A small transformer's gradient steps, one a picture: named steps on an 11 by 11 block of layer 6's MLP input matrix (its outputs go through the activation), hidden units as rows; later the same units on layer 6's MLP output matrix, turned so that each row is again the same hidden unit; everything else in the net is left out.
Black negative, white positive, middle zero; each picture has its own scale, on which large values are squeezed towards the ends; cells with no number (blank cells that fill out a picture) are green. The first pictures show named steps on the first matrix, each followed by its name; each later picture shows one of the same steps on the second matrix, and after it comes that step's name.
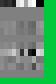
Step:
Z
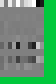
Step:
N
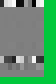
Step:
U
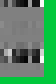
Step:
Z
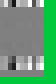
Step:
U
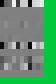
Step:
N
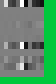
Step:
N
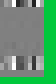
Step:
U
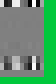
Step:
U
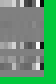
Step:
N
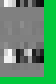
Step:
Z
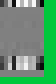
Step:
U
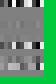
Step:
N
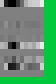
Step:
N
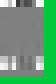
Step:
U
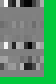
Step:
N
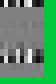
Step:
Z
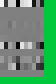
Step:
N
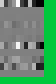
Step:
N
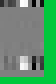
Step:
U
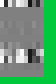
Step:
Z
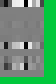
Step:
N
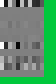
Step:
N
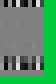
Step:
U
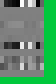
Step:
N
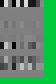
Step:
N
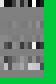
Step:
N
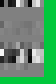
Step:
Z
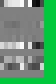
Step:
N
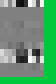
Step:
Z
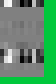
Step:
Z
